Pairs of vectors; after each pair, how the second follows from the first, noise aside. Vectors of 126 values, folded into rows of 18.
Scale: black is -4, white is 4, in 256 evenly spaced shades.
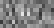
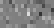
partly zeroed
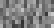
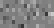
partly zeroed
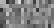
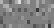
partly zeroed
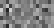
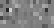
partly zeroed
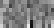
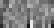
negated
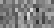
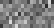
shuffled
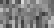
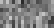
negated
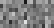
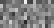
negated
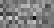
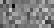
shuffled
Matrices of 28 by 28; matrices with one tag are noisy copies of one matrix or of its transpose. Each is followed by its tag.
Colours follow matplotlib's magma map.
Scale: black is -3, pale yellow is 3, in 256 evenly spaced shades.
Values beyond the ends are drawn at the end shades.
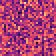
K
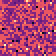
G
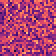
G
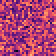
K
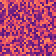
G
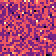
G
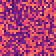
K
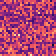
K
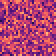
G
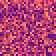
G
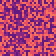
K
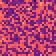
G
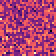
K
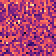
G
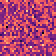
G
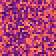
K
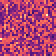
G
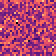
G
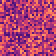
K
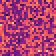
K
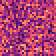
K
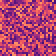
G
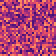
K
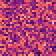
G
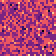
G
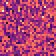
K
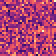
K
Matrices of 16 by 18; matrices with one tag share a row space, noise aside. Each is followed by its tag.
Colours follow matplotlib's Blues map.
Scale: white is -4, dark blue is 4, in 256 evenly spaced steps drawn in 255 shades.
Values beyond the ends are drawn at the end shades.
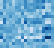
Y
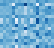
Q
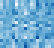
Q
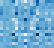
Q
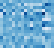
Y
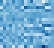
Y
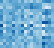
Y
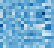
Y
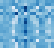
Q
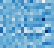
Y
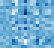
Q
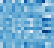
Y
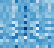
Q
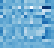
Y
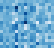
Q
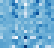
Q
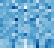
Q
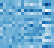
Y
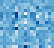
Q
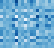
Q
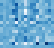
Q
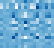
Q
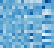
Y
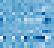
Y
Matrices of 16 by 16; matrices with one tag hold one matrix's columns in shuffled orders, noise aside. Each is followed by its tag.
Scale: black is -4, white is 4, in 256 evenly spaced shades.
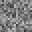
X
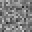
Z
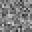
X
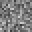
X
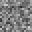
Z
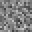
Z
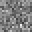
Z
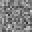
Z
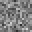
X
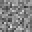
Z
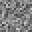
X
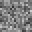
Z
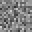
Z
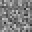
Z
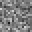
Z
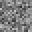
Z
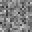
Z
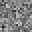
X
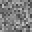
X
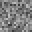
X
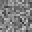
Z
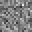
Z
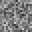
X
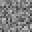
Z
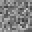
Z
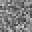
Z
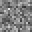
Z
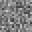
Z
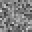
X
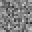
Z
